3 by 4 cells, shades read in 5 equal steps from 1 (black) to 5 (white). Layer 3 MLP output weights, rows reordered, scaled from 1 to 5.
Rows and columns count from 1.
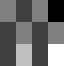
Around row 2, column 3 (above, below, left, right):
3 2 3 3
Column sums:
7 9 7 9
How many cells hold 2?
5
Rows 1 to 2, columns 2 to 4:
2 3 1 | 3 2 3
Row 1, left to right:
3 2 3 1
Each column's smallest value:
2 2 2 1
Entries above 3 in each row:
0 0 2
